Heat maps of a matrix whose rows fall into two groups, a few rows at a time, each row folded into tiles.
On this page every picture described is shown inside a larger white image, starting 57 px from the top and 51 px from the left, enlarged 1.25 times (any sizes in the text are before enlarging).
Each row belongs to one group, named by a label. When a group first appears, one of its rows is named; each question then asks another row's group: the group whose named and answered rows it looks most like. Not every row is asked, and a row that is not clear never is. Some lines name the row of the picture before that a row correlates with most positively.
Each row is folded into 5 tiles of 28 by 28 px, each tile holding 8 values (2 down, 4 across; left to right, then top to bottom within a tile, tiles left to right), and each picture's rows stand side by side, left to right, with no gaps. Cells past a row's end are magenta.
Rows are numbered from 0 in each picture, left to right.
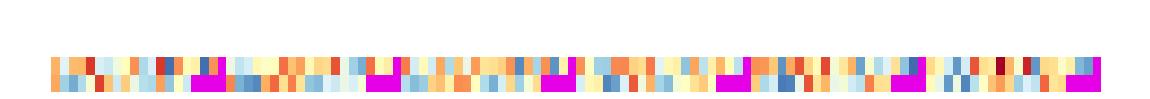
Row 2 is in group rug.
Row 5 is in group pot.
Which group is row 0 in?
rug
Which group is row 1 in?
rug
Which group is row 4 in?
pot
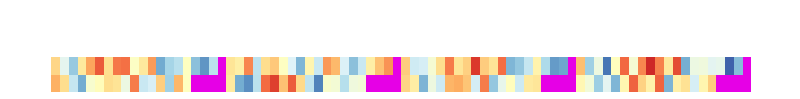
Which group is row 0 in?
pot
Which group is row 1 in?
rug
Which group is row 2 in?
pot
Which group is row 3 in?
pot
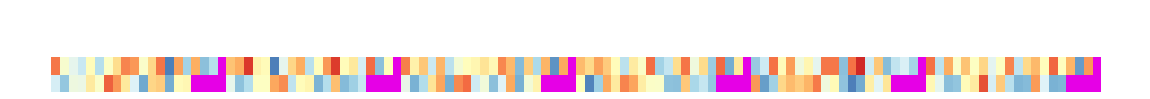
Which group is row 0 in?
rug
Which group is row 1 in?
rug
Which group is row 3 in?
rug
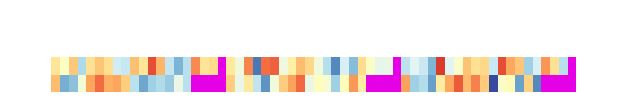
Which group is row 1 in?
pot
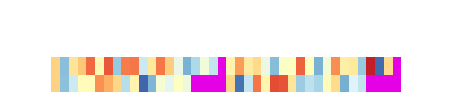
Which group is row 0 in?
rug
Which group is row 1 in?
rug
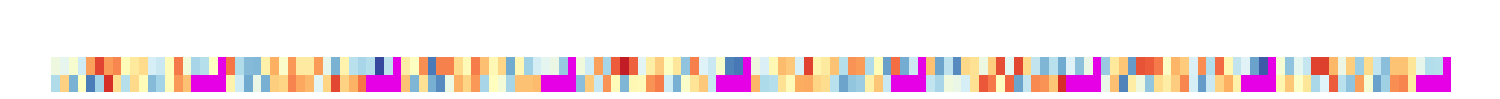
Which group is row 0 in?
pot
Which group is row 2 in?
pot
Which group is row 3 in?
pot
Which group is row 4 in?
rug
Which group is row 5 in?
pot
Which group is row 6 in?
pot
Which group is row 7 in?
pot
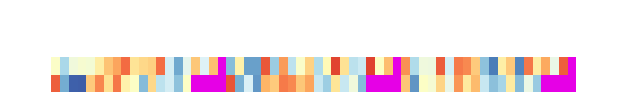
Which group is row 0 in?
rug
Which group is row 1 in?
rug
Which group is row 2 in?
rug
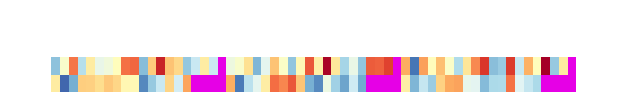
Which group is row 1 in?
rug
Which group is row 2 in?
rug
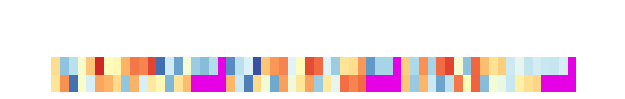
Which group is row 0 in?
pot
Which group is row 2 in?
pot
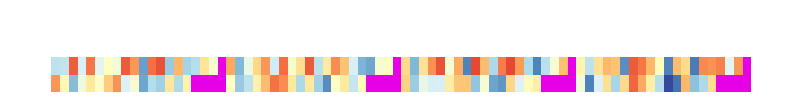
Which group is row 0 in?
rug
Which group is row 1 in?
rug
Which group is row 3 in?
rug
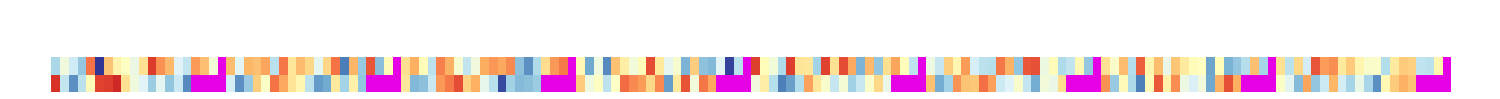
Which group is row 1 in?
rug
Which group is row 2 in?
rug
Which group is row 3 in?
pot
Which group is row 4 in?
pot
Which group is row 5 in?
rug
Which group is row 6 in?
pot
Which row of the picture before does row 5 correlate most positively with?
0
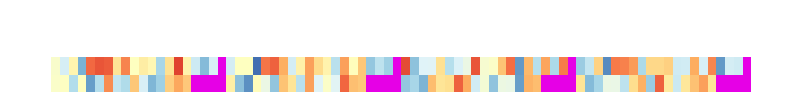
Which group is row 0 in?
pot
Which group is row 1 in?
pot
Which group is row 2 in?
rug
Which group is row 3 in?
pot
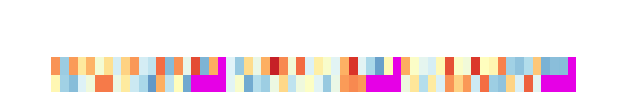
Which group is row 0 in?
rug
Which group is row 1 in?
pot
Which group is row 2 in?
pot
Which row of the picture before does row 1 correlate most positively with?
0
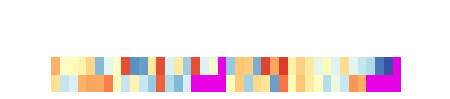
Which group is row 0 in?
rug
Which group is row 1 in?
pot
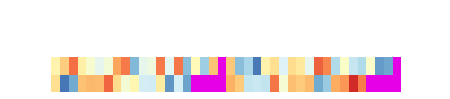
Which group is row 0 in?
rug
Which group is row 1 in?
pot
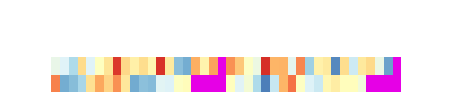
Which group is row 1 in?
pot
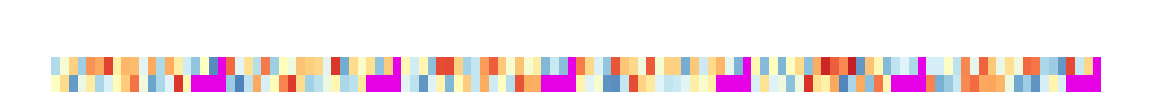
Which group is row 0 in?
pot
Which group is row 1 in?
rug
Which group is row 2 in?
pot
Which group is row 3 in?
pot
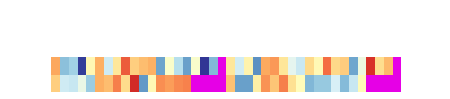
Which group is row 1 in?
rug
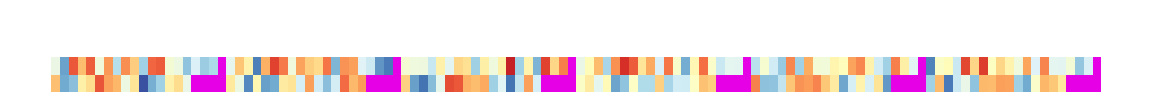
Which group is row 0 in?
rug
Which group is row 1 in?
pot
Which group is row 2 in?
rug
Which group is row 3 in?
pot
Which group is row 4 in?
rug
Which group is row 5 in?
pot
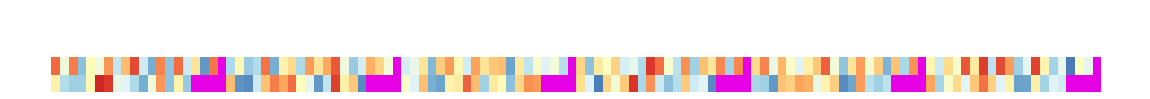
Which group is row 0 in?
rug
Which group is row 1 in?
rug
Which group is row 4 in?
rug
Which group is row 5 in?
rug
